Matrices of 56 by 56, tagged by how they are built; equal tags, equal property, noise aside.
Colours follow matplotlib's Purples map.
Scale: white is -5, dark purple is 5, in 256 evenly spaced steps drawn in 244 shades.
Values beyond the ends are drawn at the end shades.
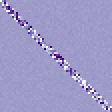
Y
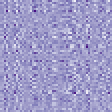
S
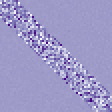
Y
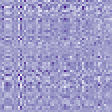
S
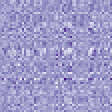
S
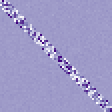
Y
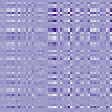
S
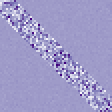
Y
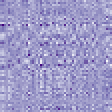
S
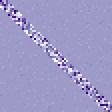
Y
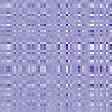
S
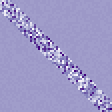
Y
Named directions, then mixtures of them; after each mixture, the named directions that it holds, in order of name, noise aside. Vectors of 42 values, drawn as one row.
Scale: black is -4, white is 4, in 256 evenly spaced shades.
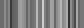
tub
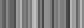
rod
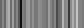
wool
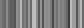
rod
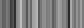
rod, tub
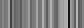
tub, wool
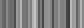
rod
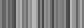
rod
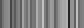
tub, wool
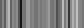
wool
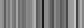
rod, tub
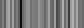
wool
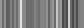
wool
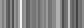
wool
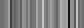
tub, wool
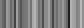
rod, wool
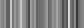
tub, wool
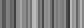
rod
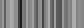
tub, wool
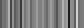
tub, wool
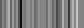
wool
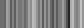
rod, wool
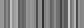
tub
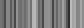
rod, wool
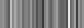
tub, wool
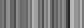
rod, wool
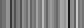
tub, wool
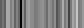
wool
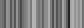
rod, wool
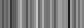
rod, tub
